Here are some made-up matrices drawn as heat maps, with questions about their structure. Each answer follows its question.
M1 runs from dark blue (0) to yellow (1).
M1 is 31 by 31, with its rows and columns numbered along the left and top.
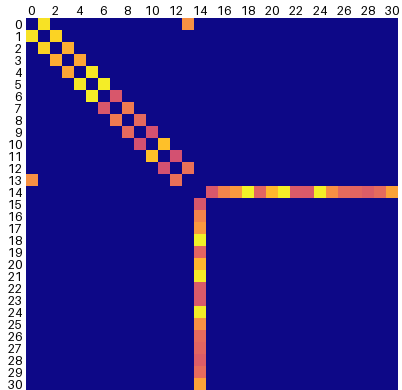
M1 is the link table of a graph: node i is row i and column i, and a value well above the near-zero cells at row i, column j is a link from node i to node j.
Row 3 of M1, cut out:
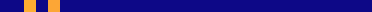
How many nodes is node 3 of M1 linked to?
2
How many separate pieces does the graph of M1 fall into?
2
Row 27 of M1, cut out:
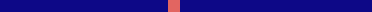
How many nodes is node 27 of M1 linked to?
1
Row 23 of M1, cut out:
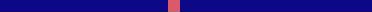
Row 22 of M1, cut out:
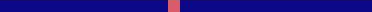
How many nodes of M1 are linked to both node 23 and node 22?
1
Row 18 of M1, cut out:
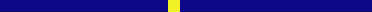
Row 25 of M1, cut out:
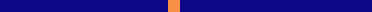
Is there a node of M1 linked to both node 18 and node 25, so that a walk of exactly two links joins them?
yes
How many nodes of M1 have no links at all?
0
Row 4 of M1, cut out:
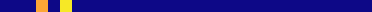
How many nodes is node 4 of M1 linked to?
2
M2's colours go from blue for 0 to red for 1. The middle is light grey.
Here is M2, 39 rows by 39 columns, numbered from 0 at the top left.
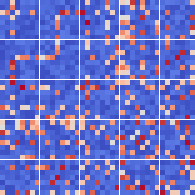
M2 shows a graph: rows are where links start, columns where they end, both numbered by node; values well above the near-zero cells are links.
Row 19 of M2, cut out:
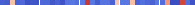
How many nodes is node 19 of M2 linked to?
6
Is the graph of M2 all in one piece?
yes
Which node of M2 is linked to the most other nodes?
node 24
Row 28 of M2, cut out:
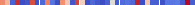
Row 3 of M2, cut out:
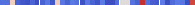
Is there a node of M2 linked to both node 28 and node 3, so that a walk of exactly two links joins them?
no
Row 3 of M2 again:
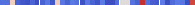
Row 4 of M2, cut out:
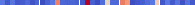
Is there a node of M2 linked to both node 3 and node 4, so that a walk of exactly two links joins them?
yes
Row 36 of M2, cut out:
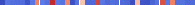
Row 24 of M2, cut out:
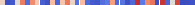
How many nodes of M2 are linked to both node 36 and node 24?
7
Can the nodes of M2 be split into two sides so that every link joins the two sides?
no
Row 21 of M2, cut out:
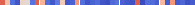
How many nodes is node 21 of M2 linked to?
11
